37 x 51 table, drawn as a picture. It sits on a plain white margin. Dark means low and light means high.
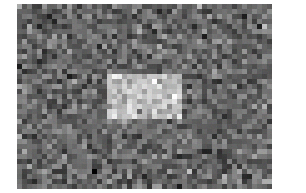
No row or column stands out. No regular stripes run through it. An odd patch, higher than its surroundings, sits in the centre. There is no overall slope. On average the colour sits 40% of the way up the scale. The centre is the ninth with the highest average.
